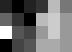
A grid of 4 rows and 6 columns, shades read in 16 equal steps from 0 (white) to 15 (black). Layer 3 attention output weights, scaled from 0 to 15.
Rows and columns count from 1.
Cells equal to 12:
2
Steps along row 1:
up down down down up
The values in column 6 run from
6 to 8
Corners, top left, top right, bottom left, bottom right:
13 8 15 6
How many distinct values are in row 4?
5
